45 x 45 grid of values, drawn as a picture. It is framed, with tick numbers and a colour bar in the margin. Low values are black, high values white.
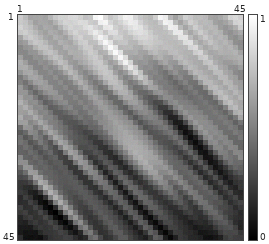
Lone odd cells: none. Average level on the scale: 50%. Slope: up to the top. Grain: diagonal, down to the right. Odd rows or columns: none. Ninth with the highest average: top middle.
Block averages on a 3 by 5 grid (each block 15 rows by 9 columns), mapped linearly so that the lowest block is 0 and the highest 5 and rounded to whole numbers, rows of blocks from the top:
4 5 5 4 4
2 2 3 1 2
0 1 0 1 0
